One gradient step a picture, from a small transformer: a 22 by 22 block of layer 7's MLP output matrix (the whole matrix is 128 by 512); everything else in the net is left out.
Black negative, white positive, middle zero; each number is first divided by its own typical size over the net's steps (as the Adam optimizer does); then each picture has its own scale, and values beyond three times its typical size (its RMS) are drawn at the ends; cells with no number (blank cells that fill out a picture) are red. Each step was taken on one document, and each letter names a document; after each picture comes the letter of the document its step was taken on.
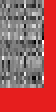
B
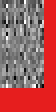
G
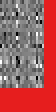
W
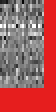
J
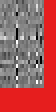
W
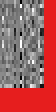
G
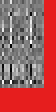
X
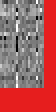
J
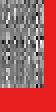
B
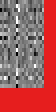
J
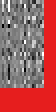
G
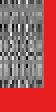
X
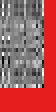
B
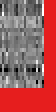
J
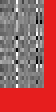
W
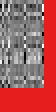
B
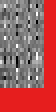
W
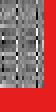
J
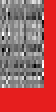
B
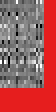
W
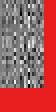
G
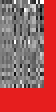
G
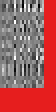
G
